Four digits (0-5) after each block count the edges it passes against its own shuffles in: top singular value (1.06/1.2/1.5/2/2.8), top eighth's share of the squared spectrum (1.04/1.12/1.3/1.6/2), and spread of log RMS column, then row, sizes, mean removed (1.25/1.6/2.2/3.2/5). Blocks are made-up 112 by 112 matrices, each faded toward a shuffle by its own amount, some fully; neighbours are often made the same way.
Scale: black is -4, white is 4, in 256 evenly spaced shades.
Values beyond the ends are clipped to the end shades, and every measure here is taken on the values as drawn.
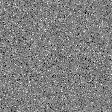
0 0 0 0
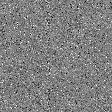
0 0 1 0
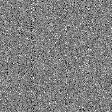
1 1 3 0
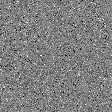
0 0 0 0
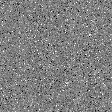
0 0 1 0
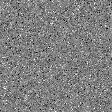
0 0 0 0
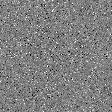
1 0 0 0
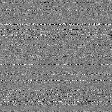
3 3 0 4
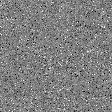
0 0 0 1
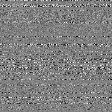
2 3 0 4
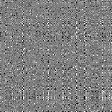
5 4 3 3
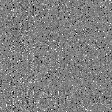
4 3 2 1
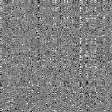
5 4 3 2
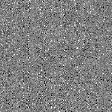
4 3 3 1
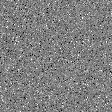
0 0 0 0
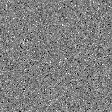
2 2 1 0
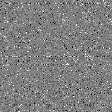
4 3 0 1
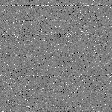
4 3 0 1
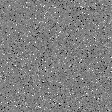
0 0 0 0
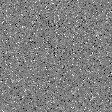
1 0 1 0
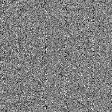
1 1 3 0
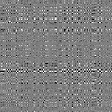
5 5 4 4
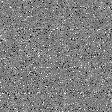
1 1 0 2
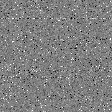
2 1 0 1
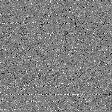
2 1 0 2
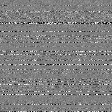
3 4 0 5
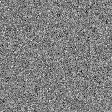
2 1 0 0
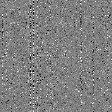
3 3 3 1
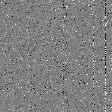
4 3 2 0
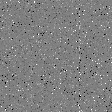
2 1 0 0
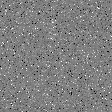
0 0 0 0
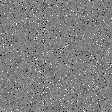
3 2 0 0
